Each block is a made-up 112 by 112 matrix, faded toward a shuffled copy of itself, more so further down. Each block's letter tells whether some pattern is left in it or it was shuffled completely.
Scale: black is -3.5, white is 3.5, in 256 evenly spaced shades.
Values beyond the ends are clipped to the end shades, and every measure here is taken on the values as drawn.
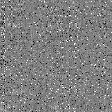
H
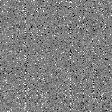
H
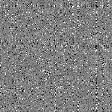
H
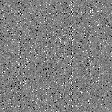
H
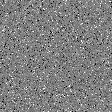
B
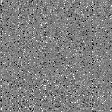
H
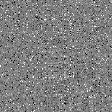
H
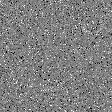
B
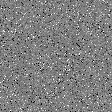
B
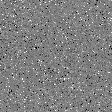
B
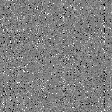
H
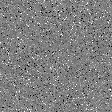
B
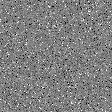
B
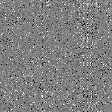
H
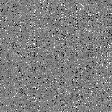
H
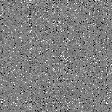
H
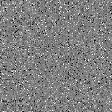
H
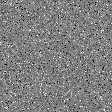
B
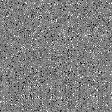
H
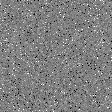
B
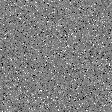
B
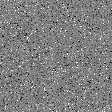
B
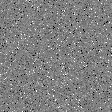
B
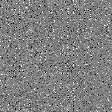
H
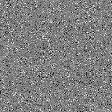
H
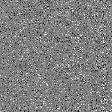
H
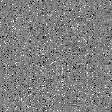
H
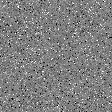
B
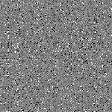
H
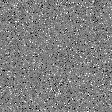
B
